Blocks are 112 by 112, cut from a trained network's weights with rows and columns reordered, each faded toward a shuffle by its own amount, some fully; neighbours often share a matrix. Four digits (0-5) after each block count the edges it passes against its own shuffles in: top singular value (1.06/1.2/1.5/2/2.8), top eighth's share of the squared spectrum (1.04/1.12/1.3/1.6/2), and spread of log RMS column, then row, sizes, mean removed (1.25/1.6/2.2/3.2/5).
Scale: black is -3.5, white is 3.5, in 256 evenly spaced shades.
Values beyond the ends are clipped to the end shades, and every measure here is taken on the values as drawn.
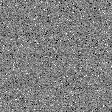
0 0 0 0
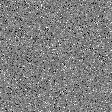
0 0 0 0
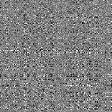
4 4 3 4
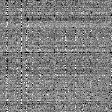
4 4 3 2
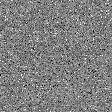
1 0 0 0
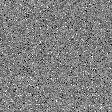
1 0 0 0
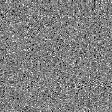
3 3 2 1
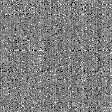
3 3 0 3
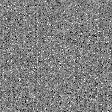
2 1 0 1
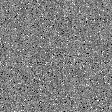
1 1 0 0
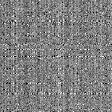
4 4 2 3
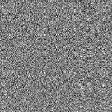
4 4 2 2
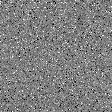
0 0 0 0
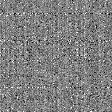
3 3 0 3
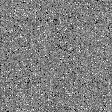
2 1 0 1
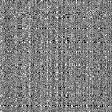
4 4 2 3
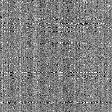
4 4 1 3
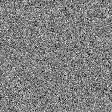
1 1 0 0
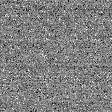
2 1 0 0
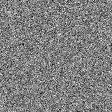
1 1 0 0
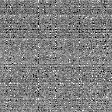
4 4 3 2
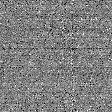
3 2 1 1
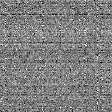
4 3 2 1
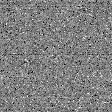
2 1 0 0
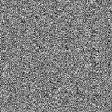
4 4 2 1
